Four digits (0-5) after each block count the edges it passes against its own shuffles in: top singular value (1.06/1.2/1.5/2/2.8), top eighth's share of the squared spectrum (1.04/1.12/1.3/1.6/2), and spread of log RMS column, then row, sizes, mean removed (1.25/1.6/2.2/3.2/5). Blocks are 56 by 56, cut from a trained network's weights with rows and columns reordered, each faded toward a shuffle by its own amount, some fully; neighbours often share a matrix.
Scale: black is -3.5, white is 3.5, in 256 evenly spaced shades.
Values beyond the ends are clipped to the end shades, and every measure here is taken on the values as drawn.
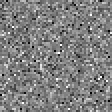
0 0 0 0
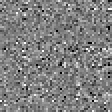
2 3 2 2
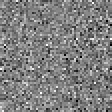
2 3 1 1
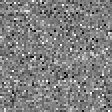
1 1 0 1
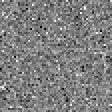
0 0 0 0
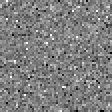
0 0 0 0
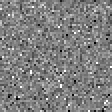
0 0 0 0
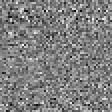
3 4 1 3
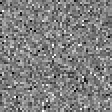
1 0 0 0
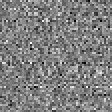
3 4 0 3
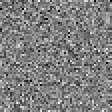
2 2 0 1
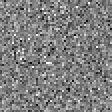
1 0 0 0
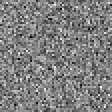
2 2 0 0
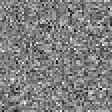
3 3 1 2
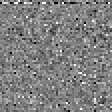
2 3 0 1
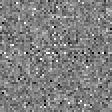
2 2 0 1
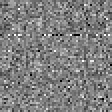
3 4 1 2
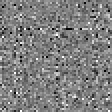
2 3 2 1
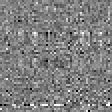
3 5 2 2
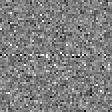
2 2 0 1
